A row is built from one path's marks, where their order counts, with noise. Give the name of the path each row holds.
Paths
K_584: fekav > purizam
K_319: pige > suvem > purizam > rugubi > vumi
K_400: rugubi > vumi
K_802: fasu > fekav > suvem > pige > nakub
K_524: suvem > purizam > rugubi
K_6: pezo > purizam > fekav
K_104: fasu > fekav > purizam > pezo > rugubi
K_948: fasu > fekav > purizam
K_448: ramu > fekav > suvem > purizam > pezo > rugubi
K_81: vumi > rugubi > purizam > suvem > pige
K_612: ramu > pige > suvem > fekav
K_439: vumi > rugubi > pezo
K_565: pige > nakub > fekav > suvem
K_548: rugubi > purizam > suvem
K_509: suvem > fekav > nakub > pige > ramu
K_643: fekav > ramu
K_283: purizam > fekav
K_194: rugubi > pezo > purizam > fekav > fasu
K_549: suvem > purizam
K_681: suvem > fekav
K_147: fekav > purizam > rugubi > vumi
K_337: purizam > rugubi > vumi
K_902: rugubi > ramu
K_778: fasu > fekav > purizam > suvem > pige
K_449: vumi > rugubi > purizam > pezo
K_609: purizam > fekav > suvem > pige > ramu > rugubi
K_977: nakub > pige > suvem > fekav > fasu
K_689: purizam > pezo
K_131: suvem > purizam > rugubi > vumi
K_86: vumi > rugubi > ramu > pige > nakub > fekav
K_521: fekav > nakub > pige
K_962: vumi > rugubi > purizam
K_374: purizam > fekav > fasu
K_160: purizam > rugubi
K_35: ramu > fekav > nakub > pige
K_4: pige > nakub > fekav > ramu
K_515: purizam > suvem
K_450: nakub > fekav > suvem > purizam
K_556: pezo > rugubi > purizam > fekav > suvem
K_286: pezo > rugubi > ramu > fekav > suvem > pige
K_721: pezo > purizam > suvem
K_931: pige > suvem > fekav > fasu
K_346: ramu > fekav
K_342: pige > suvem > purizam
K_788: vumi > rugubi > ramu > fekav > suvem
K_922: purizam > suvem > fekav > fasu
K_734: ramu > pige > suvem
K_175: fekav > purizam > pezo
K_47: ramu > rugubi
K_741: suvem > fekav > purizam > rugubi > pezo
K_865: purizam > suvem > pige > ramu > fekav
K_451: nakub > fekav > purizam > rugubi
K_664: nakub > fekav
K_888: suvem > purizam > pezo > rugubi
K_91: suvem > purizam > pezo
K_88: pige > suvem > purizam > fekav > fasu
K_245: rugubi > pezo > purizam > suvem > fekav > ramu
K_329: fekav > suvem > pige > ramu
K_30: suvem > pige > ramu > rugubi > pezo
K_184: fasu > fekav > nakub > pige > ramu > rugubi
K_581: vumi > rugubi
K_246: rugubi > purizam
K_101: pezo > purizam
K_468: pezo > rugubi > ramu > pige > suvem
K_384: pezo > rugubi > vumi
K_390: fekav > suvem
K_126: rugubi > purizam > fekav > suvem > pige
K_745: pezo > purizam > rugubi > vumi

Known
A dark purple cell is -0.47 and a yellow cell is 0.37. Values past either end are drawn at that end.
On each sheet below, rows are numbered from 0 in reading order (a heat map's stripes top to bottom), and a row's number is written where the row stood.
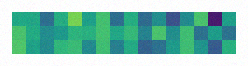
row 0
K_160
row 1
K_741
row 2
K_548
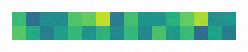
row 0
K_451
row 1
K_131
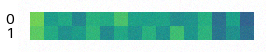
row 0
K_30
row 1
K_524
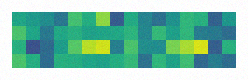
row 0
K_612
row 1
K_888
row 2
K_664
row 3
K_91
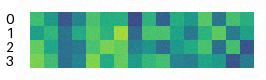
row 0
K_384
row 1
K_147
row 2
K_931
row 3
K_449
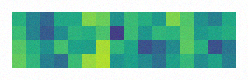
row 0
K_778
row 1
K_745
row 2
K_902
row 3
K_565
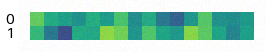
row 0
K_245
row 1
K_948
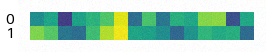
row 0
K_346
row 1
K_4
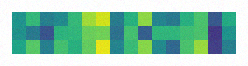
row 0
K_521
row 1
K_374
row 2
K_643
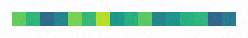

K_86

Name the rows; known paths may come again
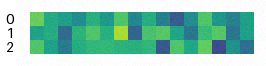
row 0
K_245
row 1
K_147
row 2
K_681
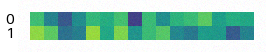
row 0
K_745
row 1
K_962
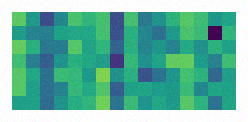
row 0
K_6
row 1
K_689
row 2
K_556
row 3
K_721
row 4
K_246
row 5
K_468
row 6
K_448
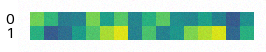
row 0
K_81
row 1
K_664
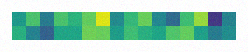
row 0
K_643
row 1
K_104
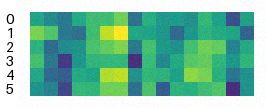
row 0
K_609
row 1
K_4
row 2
K_450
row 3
K_101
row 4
K_184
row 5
K_374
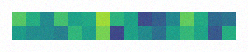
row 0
K_902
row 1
K_734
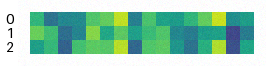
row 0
K_451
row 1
K_449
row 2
K_584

